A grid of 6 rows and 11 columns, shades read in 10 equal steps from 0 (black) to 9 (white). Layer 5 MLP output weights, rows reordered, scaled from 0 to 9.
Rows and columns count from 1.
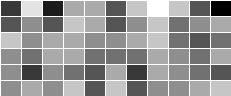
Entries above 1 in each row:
9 11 11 11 11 11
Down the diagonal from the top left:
2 5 6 6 3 7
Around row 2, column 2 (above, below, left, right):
8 5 3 3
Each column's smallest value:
2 2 1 4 3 3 2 5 4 3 0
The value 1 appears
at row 1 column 3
